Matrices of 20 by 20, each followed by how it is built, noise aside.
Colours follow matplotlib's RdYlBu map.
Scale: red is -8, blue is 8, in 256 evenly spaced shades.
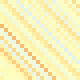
Toeplitz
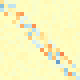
banded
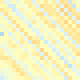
Toeplitz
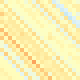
Toeplitz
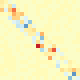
banded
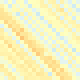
Toeplitz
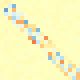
banded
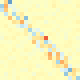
banded
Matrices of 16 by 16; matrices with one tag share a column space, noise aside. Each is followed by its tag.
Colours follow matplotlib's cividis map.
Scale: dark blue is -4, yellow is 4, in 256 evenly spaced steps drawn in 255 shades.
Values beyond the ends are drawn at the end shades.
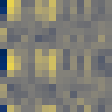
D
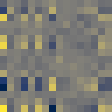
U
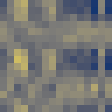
D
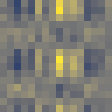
D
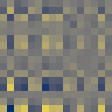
U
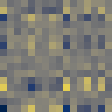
U
